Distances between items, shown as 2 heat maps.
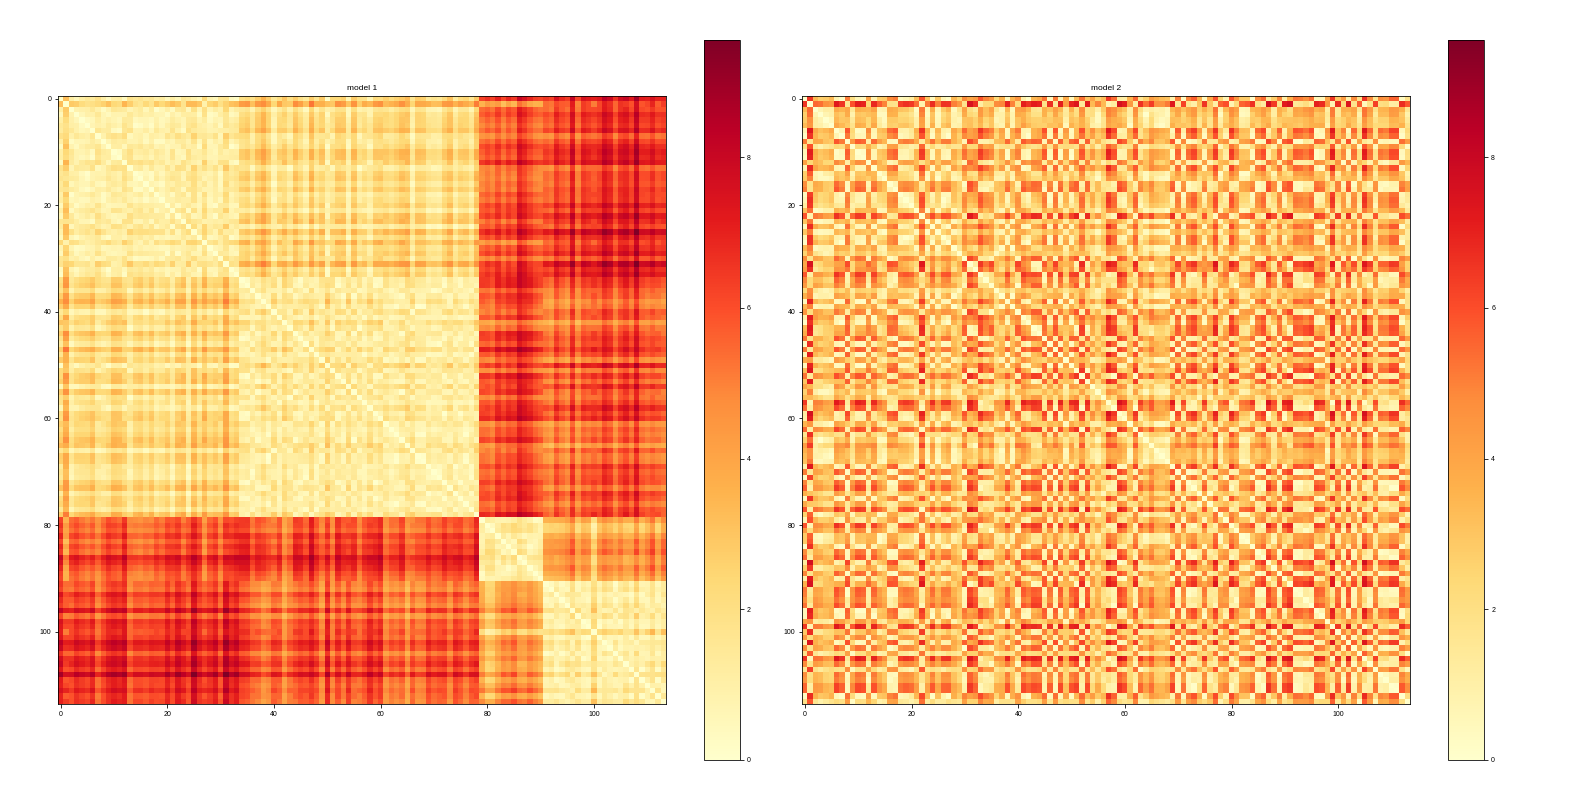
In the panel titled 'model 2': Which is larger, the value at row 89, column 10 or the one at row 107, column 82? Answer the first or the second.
the first
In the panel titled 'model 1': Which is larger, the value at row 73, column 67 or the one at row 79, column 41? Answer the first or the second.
the second
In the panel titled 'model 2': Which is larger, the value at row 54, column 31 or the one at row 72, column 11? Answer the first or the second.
the second
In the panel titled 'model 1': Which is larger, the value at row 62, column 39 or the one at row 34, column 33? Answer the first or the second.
the second
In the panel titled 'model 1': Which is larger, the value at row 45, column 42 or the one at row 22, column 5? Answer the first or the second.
the first
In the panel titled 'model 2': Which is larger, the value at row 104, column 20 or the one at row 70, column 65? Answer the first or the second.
the second
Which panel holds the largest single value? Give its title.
model 1
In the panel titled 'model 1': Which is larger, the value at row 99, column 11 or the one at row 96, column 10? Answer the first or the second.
the second
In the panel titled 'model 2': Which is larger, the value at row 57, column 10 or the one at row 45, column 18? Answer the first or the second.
the first
